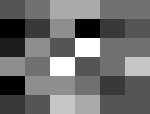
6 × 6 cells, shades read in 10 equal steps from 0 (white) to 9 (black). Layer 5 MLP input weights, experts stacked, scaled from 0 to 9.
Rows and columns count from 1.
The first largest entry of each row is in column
1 1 1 4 1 1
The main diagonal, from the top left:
6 7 6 6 7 6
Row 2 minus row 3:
1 3 -2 9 2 1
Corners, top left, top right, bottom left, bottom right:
6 5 7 6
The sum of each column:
43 31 19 26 35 30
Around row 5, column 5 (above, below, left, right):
5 6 5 6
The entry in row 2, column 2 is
7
